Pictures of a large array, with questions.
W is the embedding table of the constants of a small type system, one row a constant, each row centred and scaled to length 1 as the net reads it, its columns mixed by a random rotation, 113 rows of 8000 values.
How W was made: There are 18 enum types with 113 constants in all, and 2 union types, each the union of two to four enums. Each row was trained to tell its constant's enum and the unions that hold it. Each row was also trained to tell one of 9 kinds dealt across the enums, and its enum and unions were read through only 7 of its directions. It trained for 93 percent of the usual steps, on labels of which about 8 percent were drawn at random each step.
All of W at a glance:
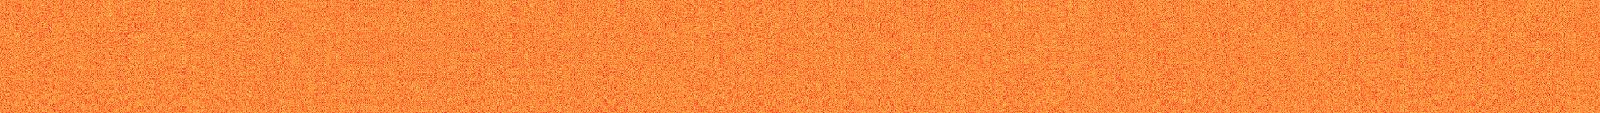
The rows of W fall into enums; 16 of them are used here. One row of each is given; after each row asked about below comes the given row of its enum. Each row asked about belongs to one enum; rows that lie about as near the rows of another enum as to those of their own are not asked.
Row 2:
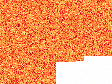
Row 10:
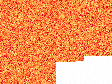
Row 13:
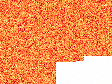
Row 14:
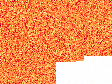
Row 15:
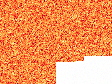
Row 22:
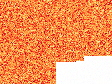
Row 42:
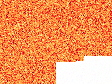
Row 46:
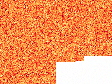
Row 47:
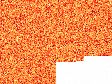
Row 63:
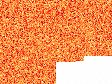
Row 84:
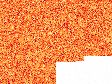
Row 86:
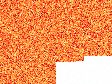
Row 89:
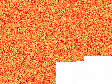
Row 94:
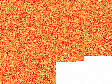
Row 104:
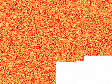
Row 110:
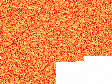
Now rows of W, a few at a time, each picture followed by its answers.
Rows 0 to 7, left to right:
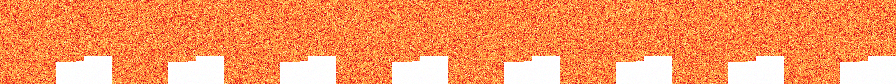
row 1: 94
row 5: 22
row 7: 63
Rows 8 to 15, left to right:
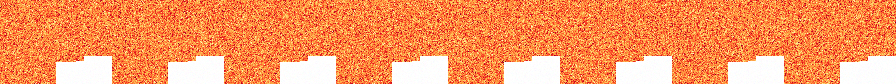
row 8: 104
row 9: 63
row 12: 47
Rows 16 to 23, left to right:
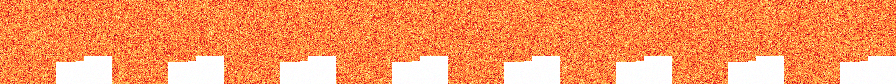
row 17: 2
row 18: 14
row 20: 14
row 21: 10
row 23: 47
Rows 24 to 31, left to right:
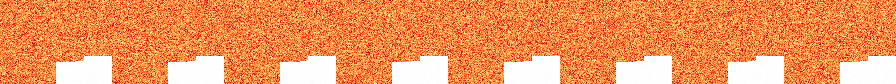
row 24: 63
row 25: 47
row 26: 47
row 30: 104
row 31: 14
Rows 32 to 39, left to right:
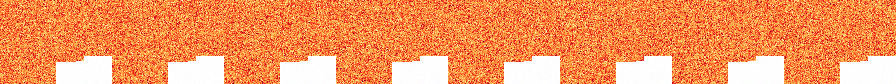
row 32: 47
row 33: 84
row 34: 84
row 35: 89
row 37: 89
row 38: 63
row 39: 2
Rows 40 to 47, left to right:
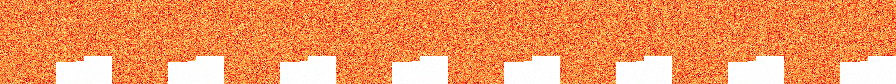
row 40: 89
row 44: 13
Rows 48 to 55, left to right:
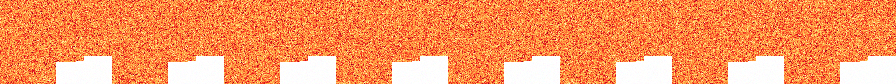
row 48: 13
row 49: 13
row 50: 84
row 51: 22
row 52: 47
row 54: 110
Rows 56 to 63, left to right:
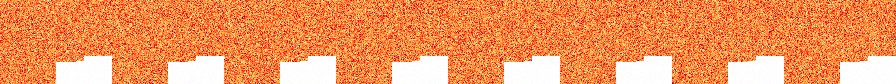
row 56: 110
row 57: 42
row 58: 42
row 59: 13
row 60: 110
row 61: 104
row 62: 63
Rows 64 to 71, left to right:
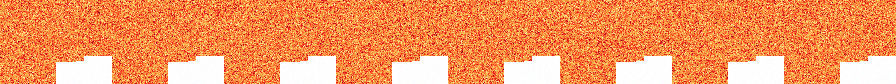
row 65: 47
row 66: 104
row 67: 13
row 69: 22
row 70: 104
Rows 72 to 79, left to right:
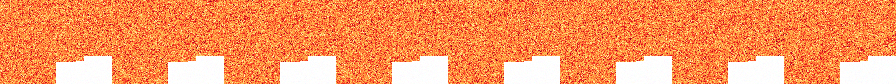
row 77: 13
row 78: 94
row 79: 94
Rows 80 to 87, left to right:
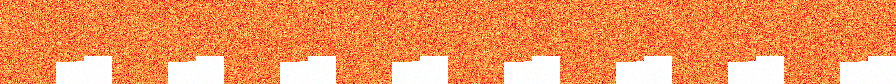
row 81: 10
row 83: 15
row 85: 22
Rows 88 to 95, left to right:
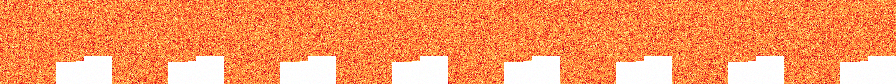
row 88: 2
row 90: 10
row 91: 14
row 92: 63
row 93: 89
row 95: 22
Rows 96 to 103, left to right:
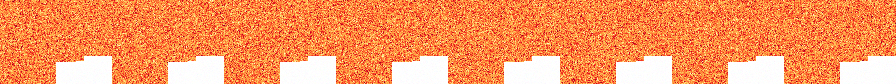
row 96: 14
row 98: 14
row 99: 13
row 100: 10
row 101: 84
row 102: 89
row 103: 104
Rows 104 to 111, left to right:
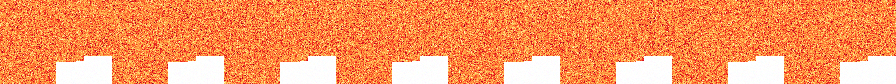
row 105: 42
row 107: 22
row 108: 14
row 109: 2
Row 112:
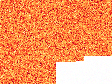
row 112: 84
